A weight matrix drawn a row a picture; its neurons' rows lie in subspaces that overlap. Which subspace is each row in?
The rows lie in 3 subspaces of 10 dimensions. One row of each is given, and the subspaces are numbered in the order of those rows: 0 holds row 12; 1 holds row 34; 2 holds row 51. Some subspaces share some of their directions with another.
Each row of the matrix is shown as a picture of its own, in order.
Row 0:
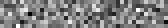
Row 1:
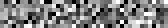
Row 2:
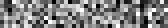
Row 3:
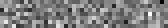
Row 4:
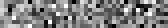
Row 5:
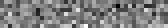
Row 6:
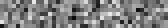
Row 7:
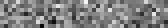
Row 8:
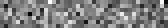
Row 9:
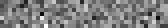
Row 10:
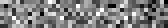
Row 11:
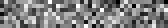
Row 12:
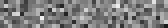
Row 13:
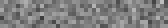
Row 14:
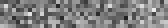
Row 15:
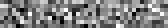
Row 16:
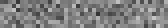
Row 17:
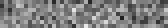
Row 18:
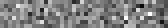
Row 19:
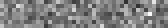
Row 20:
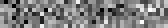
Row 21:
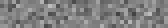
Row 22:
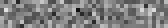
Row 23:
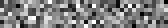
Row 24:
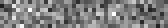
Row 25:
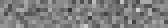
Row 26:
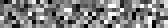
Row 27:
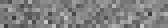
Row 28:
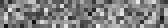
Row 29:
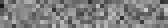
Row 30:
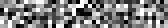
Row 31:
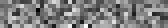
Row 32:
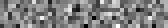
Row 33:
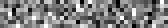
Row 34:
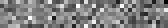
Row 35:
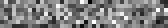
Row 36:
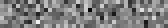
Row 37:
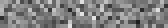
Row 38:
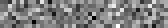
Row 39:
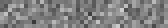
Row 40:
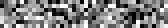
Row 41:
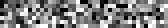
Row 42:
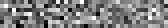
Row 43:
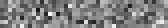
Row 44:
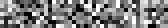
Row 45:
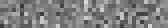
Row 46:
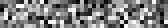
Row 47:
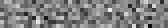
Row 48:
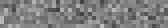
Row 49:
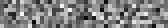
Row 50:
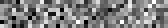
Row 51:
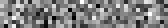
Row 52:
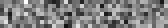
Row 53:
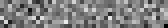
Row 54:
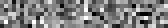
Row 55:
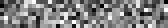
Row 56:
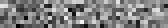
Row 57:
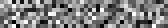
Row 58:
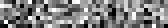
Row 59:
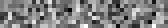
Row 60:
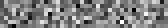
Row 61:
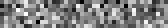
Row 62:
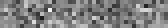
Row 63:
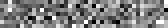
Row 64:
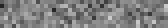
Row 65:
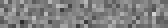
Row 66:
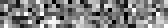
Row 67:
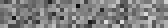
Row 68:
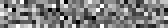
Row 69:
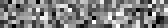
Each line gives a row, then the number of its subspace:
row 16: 0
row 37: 0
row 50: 1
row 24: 0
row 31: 0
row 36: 0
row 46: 2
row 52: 0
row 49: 0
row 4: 2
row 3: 0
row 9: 0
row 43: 1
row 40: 2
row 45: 0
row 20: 0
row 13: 0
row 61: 0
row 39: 2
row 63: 1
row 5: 0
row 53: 0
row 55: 2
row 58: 0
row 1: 1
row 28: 2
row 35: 1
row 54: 0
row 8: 2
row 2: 1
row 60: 1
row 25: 2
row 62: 0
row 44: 1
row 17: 1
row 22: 0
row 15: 1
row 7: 2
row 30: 0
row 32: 1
